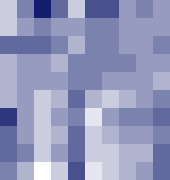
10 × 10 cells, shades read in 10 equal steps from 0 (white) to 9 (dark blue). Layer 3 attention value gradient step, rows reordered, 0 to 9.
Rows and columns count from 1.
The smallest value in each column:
2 3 0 2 2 1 2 3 3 3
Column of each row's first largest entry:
3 3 1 5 5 5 1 1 1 5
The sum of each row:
51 41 49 42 40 35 44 39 39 33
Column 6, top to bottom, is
7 5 5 5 5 3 1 2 2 1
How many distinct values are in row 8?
5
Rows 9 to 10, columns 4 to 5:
4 6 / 2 7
